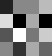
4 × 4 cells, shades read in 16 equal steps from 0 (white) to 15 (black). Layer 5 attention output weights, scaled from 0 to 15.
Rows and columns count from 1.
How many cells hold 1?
0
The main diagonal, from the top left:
13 15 8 9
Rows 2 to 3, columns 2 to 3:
15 5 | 0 8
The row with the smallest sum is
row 3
